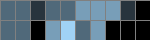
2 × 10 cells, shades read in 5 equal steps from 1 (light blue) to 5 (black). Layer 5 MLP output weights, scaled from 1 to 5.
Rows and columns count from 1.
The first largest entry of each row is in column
10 3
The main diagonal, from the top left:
3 3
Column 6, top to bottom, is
2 3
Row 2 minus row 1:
0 0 1 -1 -2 1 0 3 1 0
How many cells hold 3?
7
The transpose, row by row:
3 3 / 3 3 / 4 5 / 3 2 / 3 1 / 2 3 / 2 2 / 2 5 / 4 5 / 5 5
